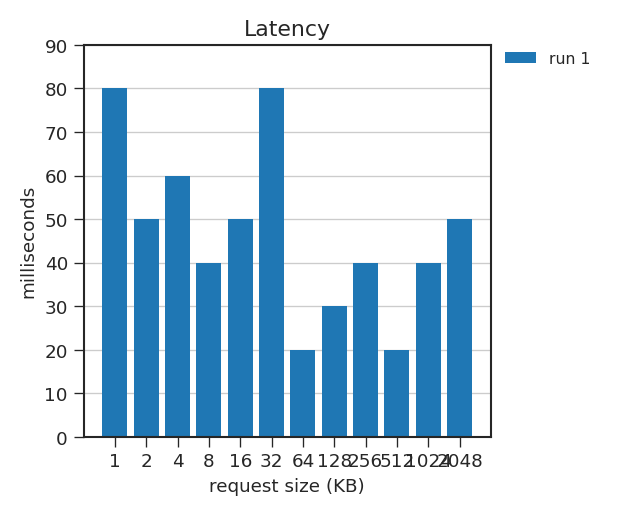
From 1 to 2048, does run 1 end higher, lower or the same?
lower
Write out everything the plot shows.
Title: Latency
x-axis: request size (KB), ticks 1 2 4 8 16 32 64 128 256 512 1024 2048
y-axis: milliseconds, ticks 0 10 20 30 40 50 60 70 80 90
Legend: run 1
Values:
run 1: 80 50 60 40 50 80 20 30 40 20 40 50
